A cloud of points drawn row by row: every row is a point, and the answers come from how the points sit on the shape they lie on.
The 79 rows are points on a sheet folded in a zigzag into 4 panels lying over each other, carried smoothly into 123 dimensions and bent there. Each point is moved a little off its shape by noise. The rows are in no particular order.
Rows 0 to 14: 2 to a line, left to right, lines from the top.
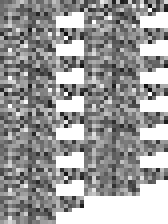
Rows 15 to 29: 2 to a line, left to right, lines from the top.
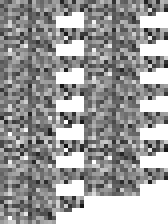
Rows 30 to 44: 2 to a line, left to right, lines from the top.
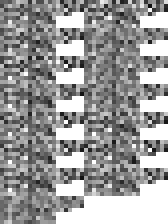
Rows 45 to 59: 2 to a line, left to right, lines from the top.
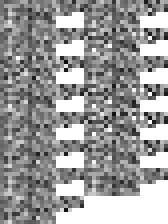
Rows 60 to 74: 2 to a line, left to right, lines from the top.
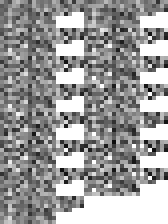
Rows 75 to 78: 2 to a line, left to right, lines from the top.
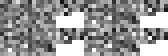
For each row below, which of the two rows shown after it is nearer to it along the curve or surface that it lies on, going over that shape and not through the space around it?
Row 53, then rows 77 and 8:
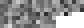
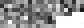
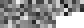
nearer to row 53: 8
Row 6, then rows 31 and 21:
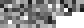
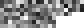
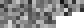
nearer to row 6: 31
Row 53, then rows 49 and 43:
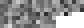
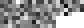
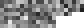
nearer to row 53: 49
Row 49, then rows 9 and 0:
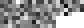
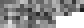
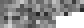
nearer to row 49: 0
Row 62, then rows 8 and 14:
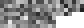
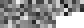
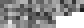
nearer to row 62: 14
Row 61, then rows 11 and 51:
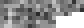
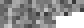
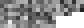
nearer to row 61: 51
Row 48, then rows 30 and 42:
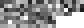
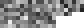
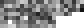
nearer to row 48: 42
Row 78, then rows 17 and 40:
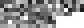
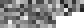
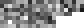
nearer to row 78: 40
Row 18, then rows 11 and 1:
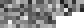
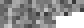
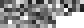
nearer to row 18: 1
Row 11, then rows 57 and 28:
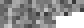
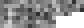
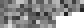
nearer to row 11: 28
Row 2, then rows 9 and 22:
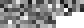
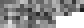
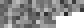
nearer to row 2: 9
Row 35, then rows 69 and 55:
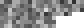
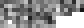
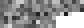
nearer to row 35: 55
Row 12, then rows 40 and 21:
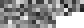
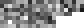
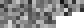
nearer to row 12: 40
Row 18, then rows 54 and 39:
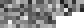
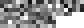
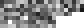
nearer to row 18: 54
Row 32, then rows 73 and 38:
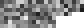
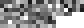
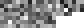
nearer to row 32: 38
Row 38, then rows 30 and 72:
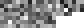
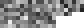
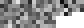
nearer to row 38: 30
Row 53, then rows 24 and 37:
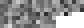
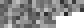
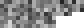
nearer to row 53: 24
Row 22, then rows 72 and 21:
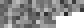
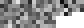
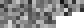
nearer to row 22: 72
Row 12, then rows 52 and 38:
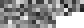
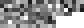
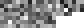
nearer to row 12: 38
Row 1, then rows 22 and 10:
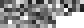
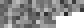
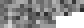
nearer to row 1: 10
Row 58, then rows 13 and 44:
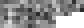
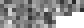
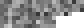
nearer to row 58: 13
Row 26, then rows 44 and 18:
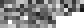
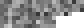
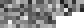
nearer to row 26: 18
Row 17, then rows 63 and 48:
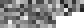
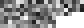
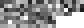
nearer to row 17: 63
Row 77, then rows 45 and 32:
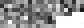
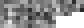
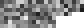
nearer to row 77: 32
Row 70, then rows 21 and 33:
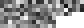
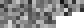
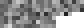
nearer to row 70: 21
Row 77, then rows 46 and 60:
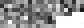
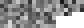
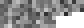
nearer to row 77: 46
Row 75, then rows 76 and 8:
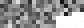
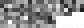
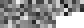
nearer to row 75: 8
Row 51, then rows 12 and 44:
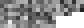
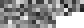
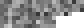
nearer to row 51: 12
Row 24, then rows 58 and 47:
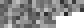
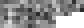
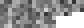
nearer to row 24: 47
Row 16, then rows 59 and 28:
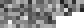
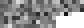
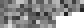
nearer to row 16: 28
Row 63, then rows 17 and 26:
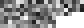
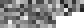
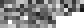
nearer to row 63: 17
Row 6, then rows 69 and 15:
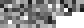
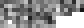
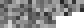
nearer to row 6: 69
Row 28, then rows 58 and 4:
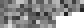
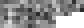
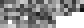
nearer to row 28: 58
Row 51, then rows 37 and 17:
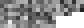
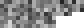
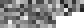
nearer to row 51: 17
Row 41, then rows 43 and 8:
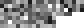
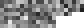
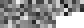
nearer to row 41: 43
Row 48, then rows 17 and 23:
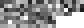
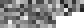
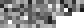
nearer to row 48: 23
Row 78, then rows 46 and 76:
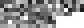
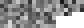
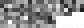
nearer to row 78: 76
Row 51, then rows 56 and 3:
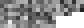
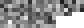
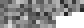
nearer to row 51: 56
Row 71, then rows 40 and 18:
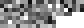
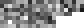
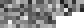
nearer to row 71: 40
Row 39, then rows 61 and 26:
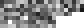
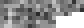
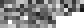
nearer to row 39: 26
